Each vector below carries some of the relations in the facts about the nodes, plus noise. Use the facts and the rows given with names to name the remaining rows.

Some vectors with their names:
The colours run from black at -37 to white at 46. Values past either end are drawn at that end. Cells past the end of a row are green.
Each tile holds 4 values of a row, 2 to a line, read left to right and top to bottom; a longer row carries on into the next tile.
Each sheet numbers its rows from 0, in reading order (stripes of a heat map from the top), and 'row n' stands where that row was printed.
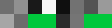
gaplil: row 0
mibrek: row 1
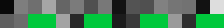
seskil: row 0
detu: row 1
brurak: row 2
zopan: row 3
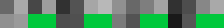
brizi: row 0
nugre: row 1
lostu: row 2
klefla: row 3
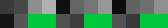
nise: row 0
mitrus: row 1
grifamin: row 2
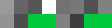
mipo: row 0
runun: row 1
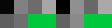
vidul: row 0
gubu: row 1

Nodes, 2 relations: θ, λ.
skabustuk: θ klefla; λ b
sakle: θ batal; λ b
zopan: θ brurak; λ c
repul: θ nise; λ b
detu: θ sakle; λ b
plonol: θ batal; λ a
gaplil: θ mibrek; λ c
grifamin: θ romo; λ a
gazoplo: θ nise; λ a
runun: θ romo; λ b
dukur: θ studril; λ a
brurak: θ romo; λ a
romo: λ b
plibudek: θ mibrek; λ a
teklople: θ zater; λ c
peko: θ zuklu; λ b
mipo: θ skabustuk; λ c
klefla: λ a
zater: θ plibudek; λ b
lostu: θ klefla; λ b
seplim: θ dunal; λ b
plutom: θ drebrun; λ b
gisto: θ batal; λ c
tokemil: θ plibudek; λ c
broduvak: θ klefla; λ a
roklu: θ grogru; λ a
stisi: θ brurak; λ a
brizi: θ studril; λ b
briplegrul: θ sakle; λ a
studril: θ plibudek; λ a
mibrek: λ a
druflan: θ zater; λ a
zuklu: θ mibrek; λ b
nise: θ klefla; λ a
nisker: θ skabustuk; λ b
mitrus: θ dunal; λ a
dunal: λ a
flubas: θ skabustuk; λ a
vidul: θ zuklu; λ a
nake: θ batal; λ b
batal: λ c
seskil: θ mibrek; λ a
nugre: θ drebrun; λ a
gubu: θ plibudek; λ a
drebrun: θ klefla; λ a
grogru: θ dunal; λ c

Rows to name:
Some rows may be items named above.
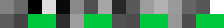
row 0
grogru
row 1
studril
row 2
broduvak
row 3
mipo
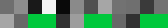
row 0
gaplil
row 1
studril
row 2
sakle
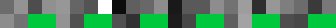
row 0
peko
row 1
mipo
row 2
stisi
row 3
dunal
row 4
zater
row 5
romo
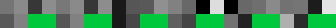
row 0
zuklu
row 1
zuklu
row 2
dunal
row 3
grogru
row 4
briplegrul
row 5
gisto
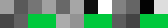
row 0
skabustuk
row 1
teklople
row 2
grogru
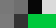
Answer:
batal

